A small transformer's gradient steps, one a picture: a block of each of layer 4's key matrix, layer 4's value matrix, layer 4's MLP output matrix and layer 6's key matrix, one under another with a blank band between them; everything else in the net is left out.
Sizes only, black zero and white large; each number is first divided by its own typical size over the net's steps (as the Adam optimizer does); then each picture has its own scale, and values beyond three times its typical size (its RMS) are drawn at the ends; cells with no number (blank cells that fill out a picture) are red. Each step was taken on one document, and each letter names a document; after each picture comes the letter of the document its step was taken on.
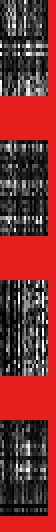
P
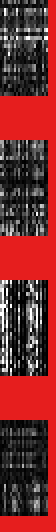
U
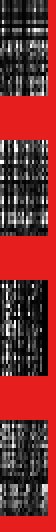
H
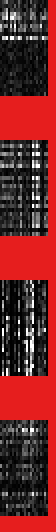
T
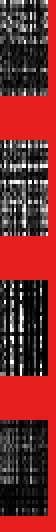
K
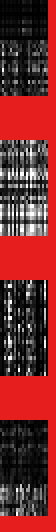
H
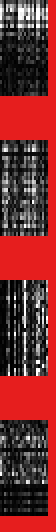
P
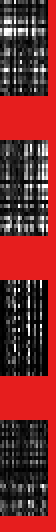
H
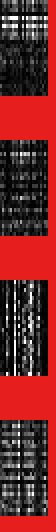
T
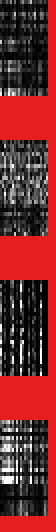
K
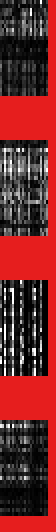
K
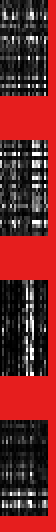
T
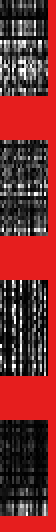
K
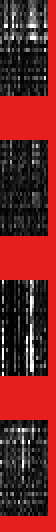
T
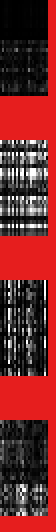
H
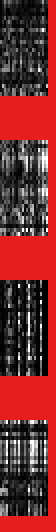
H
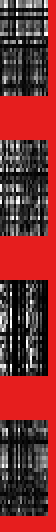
U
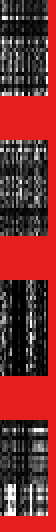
U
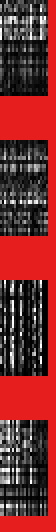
K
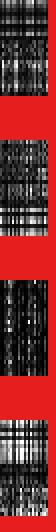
H
